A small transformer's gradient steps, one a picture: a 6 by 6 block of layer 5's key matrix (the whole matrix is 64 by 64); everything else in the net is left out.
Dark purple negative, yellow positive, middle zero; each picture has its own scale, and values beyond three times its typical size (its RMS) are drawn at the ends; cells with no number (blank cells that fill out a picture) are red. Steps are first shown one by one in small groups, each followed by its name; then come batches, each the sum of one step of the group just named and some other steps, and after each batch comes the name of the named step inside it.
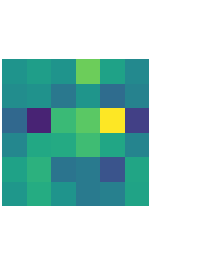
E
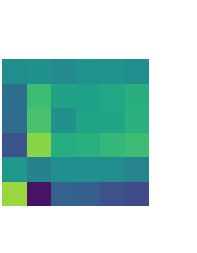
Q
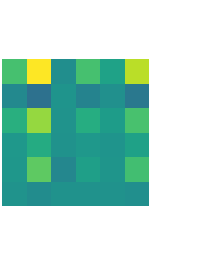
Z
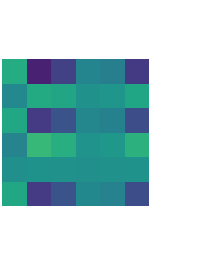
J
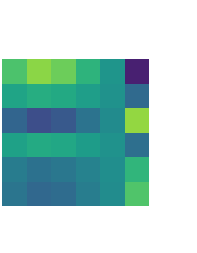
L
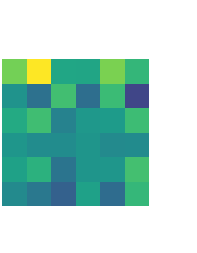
Z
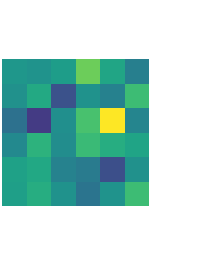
E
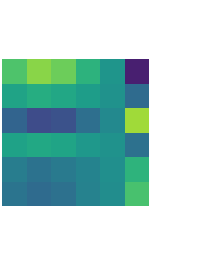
L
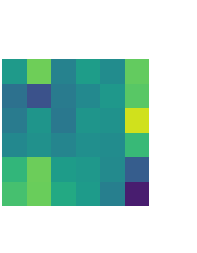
Z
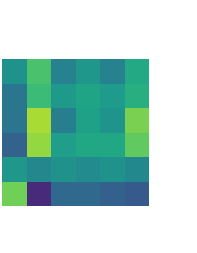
Q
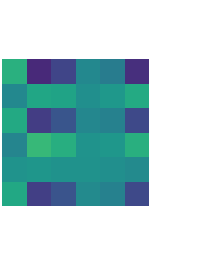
J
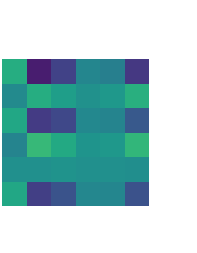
J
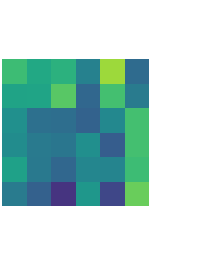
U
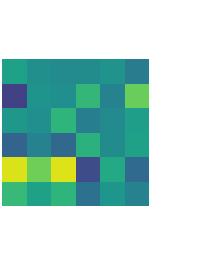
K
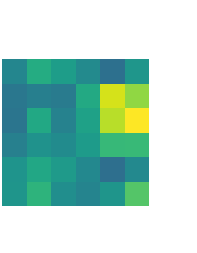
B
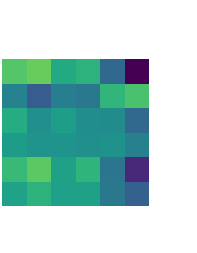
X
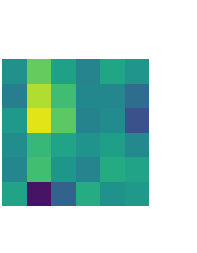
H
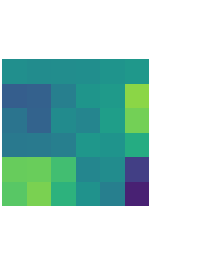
K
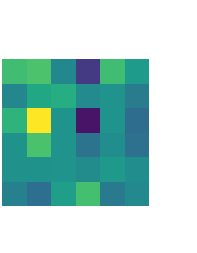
H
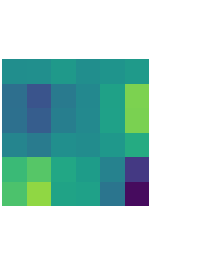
X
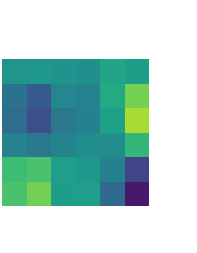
U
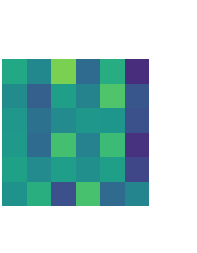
X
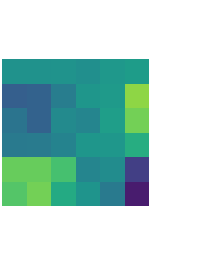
K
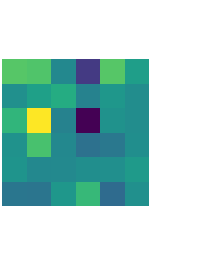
U
